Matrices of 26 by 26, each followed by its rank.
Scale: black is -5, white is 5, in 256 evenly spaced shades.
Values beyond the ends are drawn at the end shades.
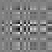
one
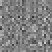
five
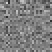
five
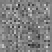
five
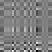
one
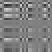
one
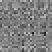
five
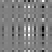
one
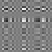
one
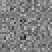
five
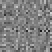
five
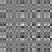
one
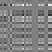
one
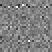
five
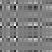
one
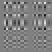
one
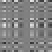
one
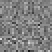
five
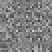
five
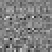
five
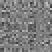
five
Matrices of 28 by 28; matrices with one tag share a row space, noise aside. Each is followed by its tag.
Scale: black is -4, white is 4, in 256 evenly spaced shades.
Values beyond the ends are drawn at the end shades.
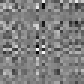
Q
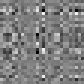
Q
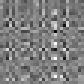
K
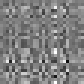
K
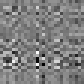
Q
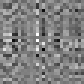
Q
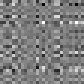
Q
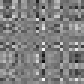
Q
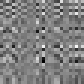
Q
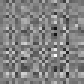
K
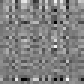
K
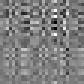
K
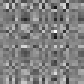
K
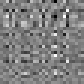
K
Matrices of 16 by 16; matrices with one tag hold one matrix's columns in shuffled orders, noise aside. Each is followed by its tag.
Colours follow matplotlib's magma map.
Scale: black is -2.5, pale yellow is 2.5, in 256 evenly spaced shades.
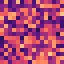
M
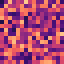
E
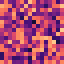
E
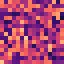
E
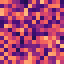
M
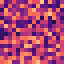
M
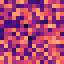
M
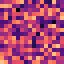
M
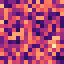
E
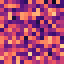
M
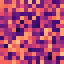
E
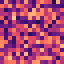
M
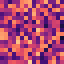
E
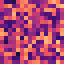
E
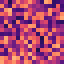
M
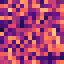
E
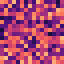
M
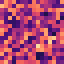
E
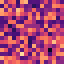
M
